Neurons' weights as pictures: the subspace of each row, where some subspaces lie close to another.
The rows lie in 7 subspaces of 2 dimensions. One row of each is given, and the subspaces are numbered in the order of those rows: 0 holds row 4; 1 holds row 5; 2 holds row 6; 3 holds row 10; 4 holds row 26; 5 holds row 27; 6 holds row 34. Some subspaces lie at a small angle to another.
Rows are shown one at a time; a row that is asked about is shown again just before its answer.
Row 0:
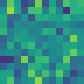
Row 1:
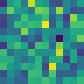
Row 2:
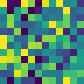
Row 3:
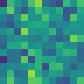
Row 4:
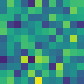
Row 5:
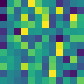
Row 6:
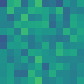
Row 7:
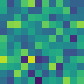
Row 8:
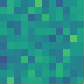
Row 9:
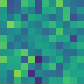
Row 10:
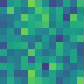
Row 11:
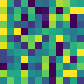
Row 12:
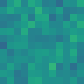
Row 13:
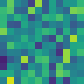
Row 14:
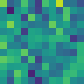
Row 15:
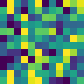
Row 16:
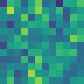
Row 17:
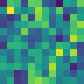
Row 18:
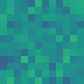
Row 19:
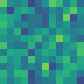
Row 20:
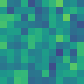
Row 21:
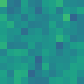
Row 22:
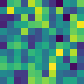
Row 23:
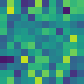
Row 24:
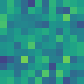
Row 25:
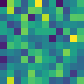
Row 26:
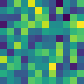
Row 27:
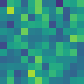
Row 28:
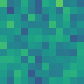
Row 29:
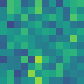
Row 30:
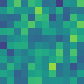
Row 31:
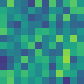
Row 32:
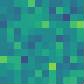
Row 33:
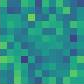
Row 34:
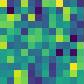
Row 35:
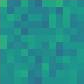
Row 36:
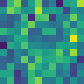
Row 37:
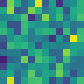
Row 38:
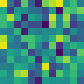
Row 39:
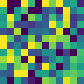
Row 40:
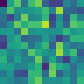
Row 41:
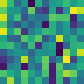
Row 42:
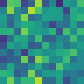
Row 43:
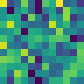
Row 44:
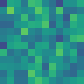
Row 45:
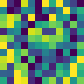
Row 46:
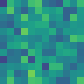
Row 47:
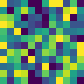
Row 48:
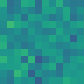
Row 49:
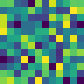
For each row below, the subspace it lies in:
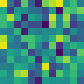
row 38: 2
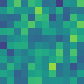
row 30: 4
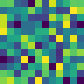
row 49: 0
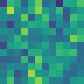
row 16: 5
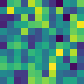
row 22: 6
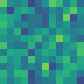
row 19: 3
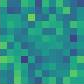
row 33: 4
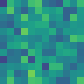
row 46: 3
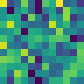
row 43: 5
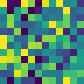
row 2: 2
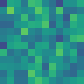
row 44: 5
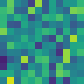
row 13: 1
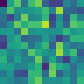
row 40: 2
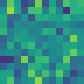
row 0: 6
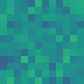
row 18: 5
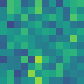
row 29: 0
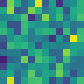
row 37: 1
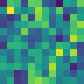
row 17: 6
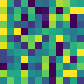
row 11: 1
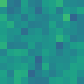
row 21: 0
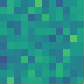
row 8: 1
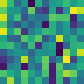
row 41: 1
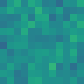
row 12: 4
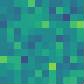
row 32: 4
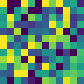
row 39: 2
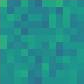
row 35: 2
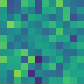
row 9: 0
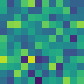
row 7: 0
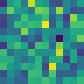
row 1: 5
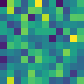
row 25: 1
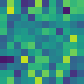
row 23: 6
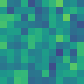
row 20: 6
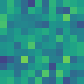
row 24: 6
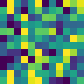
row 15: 3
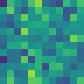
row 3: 3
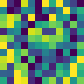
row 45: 4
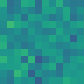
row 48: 0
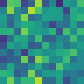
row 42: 2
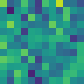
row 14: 5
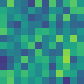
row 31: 3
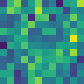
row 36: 4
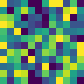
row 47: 3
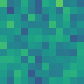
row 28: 5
